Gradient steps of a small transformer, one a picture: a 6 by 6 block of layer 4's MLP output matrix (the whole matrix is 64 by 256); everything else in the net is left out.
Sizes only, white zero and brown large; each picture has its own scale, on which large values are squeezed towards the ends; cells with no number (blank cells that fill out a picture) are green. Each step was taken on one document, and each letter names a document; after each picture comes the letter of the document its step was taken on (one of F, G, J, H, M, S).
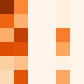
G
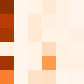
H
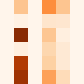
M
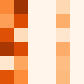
G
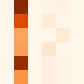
M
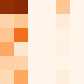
G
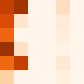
G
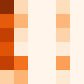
G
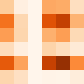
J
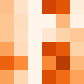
J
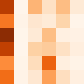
H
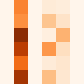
M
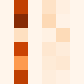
M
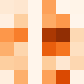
J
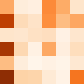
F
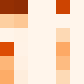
G
